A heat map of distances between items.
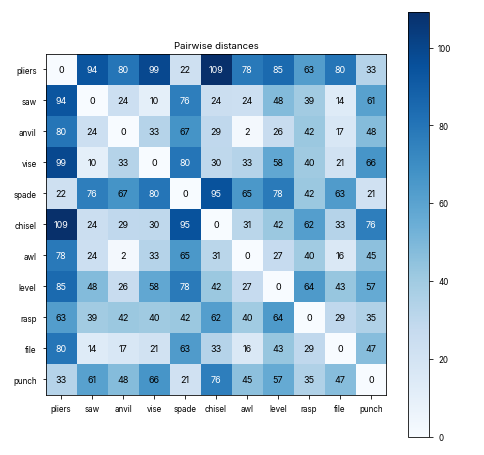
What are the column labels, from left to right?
pliers, saw, anvil, vise, spade, chisel, awl, level, rasp, file, punch
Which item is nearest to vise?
saw
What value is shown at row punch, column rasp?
35
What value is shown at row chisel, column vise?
30
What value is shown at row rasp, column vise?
40
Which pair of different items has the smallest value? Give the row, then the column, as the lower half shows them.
awl, anvil
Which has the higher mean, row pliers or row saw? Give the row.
pliers
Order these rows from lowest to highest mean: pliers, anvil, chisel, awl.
awl, anvil, chisel, pliers
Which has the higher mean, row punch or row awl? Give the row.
punch
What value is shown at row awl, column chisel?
31
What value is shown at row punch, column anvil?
48
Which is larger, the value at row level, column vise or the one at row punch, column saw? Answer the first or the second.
the second
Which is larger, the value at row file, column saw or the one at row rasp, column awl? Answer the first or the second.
the second
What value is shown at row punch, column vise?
66
